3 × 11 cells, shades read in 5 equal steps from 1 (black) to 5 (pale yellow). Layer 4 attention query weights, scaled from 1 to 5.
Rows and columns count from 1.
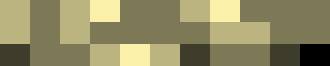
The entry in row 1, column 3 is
4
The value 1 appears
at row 3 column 11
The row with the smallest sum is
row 3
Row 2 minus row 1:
0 0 0 -2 0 0 -1 -1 1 0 0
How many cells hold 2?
3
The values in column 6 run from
3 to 4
